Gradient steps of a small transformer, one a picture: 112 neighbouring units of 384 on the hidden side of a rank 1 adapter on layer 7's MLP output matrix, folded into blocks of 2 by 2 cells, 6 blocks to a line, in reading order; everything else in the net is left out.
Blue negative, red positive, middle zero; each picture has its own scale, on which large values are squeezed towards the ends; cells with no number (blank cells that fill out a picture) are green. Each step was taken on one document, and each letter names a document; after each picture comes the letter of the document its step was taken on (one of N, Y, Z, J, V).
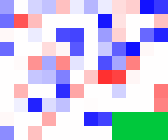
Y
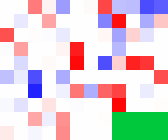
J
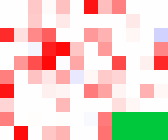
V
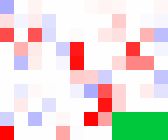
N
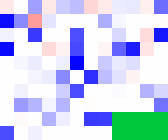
Y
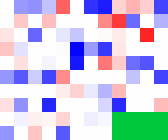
N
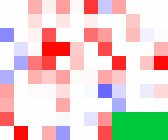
V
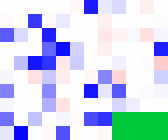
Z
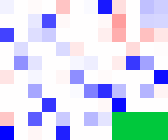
J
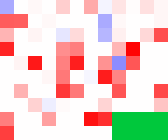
Y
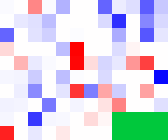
J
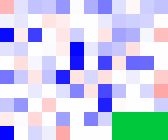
N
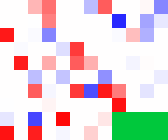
J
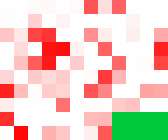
V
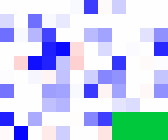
Z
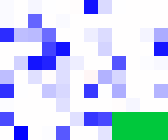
Z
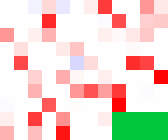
J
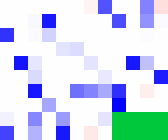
J
